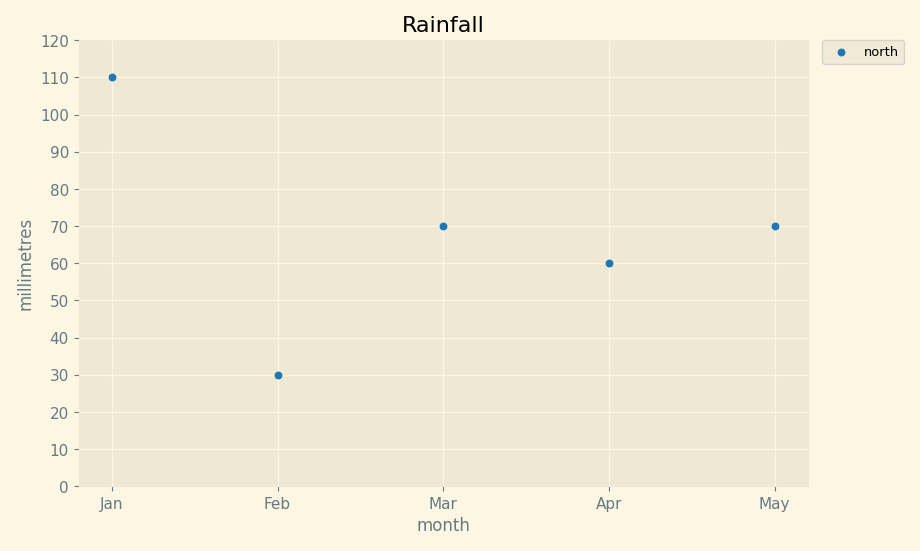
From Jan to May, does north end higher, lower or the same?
lower
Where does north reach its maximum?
Jan
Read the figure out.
Title: Rainfall
x-axis: month, ticks Jan Feb Mar Apr May
y-axis: millimetres, ticks 0 10 20 30 40 50 60 70 80 90 100 110 120
Legend: north
Values:
north: 110 30 70 60 70
